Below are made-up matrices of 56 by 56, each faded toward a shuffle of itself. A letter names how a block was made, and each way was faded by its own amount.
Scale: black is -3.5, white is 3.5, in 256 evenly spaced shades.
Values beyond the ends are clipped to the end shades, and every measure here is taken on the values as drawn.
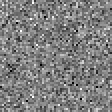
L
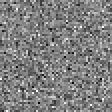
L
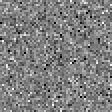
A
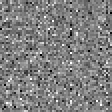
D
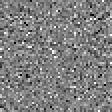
D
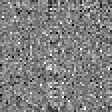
D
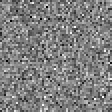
L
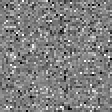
D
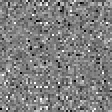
D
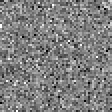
L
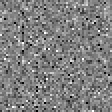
A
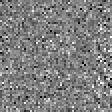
A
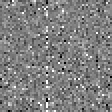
A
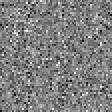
A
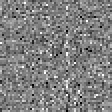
D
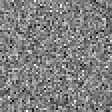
L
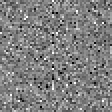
A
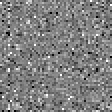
D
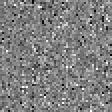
A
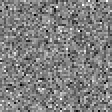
L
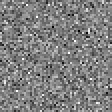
L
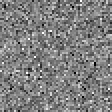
L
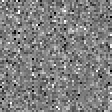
A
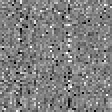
D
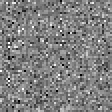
A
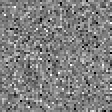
A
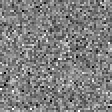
L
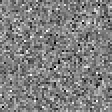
L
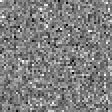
L
